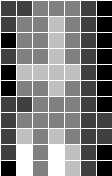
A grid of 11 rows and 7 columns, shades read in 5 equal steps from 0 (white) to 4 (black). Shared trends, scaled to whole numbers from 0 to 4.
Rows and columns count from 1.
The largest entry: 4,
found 13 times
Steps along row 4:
down same down up up up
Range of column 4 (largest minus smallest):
2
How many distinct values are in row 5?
3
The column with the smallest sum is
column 4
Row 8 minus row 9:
0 1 0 1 0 0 0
